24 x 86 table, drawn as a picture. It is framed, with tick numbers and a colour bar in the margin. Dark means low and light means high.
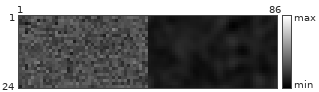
It is made of 1 by 2 panels. Panel 1,1: low, fine-grained. Panel 1,2: very low, blotchy, faint in contrast.
